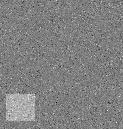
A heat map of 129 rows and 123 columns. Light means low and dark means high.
Odd patch: lower, in the bottom left. Ninth with the lowest average: bottom left. Stripes: none. Mirror symmetry: none.
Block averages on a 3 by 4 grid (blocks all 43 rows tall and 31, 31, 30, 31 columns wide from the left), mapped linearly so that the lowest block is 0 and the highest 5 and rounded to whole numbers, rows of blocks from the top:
5 5 5 5 / 5 5 5 5 / 0 4 5 5
